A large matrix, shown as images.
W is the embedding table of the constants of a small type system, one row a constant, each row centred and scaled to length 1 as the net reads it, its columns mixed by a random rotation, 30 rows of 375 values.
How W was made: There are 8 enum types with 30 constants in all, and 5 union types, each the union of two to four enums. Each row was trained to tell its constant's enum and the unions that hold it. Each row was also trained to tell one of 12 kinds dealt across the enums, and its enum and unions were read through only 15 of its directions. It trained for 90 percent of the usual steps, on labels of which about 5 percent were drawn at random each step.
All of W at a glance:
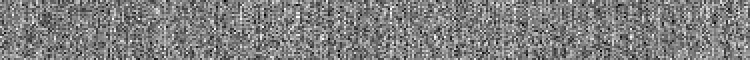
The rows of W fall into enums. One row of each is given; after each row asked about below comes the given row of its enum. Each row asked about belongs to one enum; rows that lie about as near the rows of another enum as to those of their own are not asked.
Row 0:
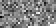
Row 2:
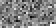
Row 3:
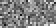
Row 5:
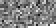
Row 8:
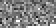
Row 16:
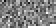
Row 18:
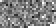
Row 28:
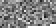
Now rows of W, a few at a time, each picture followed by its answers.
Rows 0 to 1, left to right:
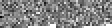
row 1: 0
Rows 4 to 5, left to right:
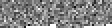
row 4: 5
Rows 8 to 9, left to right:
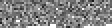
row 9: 3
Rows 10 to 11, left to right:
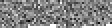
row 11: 8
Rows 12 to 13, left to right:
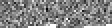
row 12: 0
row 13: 5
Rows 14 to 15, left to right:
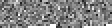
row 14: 18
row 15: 28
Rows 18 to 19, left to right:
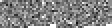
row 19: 18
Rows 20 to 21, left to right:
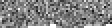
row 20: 16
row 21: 16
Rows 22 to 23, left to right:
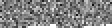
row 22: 5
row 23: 3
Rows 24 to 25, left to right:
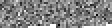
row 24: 18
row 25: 28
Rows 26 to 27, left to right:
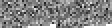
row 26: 0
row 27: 28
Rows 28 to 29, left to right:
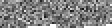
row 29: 2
